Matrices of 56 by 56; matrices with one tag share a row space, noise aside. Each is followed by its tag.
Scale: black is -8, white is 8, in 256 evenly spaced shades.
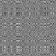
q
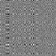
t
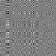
t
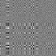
t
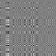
t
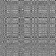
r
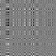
t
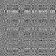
r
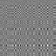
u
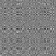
q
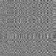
u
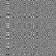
t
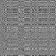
r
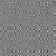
u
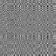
u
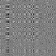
t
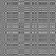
r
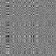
t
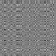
q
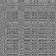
r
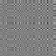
u
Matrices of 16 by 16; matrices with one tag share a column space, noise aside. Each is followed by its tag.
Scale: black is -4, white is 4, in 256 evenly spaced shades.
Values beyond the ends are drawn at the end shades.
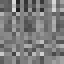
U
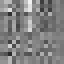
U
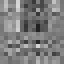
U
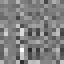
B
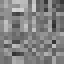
U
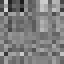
U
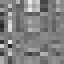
U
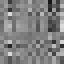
U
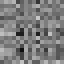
B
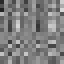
U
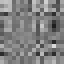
U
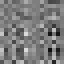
B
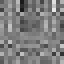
U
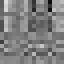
U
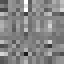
U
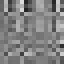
U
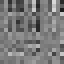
U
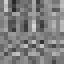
U
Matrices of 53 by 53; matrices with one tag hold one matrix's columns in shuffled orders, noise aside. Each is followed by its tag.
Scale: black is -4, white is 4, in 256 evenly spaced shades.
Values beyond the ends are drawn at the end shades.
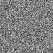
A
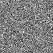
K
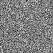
A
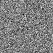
K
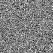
A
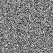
K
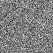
K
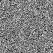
A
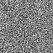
A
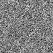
A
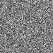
K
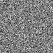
K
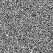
A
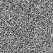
K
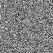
K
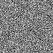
A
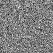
K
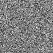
K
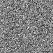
K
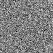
A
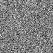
A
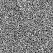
A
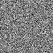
K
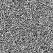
A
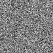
A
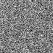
A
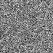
A
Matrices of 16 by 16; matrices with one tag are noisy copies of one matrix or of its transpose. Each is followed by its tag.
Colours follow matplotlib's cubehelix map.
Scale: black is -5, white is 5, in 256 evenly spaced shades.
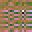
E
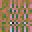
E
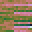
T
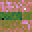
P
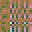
E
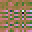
E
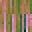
T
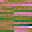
T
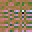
E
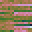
T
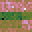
P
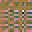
E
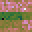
P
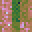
P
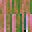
T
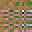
E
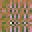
E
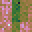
P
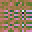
E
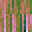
T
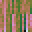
T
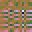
E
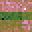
P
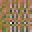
E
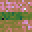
P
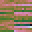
T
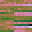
T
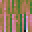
T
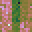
P
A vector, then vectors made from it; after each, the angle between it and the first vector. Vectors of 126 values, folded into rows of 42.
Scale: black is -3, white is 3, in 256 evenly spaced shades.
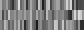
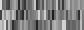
orthogonal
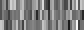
partly opposed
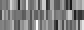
nearly opposite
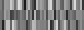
orthogonal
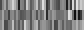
nearly opposite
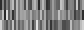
partly opposed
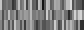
nearly parallel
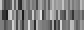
orthogonal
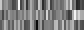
nearly parallel
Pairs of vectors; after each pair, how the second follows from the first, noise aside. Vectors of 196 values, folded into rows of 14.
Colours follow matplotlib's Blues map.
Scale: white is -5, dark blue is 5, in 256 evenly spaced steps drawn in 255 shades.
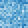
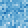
shuffled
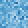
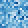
scaled up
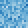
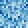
scaled up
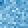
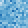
negated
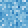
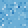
partly zeroed
